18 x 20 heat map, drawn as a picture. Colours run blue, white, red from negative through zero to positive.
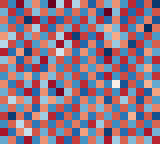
Grain: checkered. Histogram: two levels. Average level on the scale: 50%. Slope: none.
